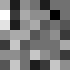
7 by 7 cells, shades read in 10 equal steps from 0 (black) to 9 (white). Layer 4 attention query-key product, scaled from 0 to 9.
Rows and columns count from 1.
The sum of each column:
38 29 33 30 24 28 26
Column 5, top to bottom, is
1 5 3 4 4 5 2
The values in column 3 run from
3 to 6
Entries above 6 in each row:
0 1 1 0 1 1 2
